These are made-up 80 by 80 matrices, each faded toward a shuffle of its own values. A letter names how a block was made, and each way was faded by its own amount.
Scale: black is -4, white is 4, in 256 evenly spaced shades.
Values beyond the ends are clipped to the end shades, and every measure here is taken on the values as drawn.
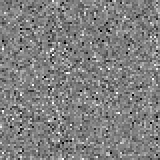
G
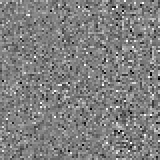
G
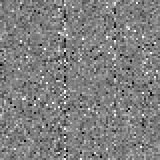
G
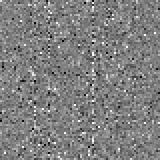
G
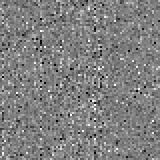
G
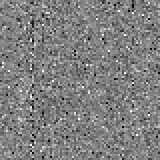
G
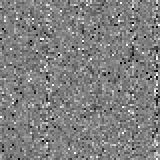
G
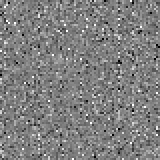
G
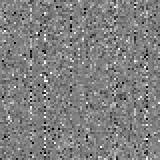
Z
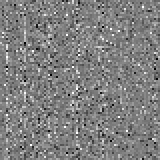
Z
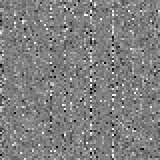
Z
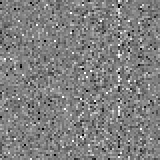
G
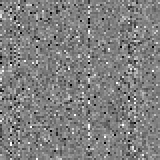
Z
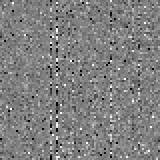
Z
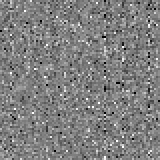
G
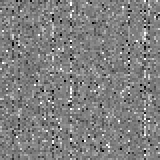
Z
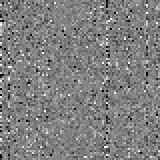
Z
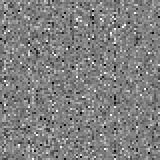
G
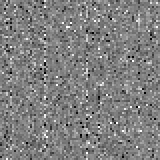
G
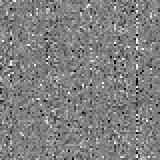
Z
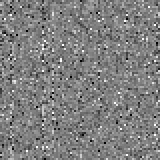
G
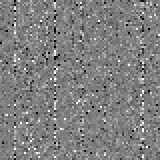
Z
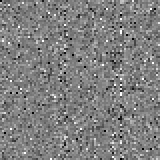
G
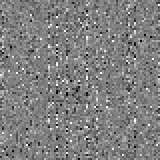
Z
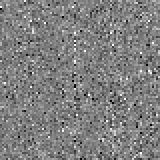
G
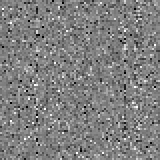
G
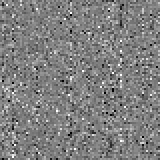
Z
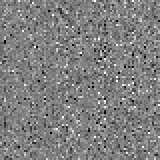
G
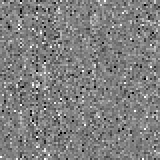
G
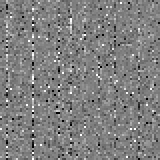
Z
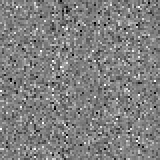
G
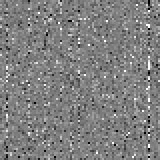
Z
